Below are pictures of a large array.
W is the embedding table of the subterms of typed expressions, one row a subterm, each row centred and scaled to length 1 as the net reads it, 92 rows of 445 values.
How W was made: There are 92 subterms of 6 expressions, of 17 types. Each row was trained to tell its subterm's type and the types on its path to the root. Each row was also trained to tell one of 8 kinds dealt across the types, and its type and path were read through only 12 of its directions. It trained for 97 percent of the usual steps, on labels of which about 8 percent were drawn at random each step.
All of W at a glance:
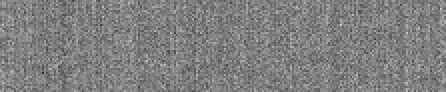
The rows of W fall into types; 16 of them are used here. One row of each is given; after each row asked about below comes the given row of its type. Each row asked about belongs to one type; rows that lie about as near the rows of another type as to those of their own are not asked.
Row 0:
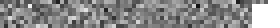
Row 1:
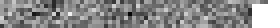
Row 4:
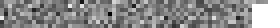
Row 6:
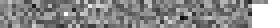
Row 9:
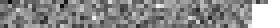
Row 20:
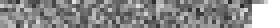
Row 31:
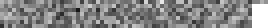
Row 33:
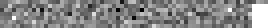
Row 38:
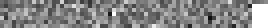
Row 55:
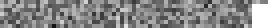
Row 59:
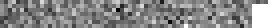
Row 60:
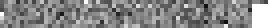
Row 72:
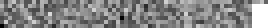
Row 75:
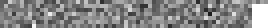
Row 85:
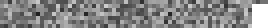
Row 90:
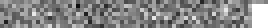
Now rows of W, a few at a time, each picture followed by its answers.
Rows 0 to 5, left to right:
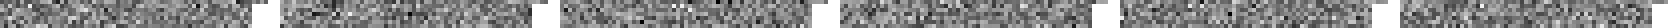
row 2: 90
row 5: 72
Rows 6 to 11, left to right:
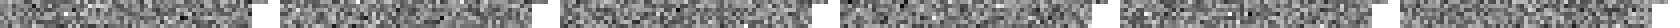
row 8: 0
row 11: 4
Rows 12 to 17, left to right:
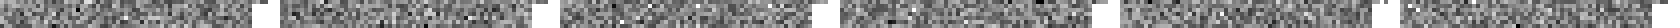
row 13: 9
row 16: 1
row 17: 55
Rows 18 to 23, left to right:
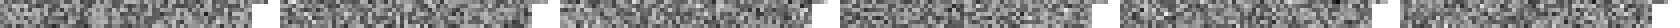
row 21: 4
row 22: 75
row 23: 59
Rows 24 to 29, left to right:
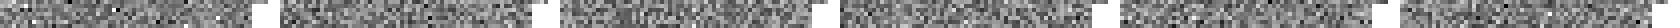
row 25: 72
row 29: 20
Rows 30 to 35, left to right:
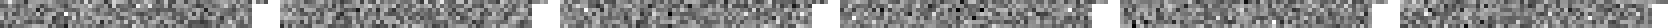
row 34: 90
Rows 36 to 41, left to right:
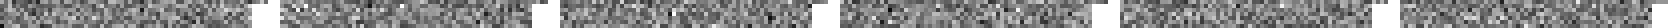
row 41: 4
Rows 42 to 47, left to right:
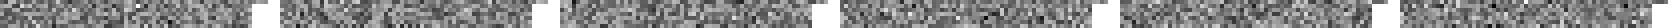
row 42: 4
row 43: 6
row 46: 59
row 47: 60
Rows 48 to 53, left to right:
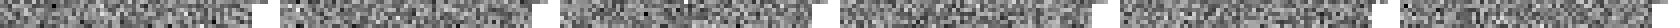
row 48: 72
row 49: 20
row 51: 20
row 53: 31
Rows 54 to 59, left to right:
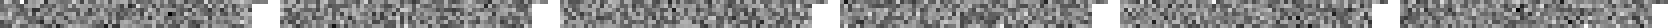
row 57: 75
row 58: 55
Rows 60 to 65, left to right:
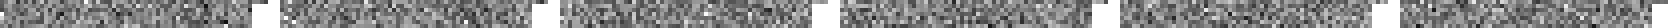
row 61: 60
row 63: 1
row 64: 85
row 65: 85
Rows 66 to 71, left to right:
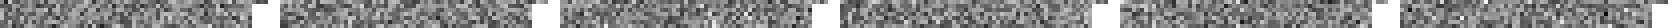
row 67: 0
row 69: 9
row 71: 72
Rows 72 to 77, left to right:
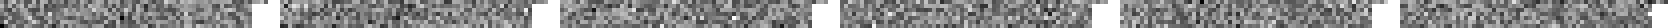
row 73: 31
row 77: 0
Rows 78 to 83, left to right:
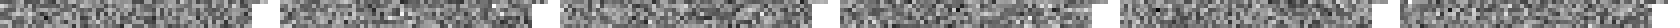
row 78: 75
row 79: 55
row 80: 1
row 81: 20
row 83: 33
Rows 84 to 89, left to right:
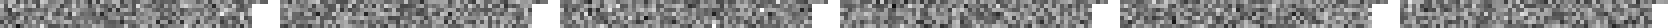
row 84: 55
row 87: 38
